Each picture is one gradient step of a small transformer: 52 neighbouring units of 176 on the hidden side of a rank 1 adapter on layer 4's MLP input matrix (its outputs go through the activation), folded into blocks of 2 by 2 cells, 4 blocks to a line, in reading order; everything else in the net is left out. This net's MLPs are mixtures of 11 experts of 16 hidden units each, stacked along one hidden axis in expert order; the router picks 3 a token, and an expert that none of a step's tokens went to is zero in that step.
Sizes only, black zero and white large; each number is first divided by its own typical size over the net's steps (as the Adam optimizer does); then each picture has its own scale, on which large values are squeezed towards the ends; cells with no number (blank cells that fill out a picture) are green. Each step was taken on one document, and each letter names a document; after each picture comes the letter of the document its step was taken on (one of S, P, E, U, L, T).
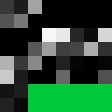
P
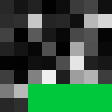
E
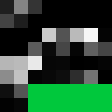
P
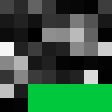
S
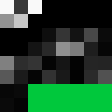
P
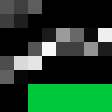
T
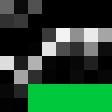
S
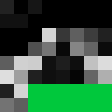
P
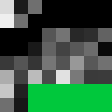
E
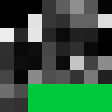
E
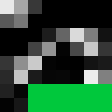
P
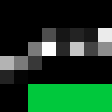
T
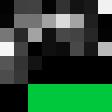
S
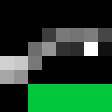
T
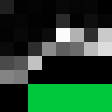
T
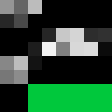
S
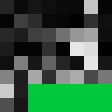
E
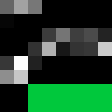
S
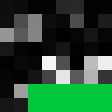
E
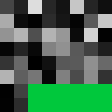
E
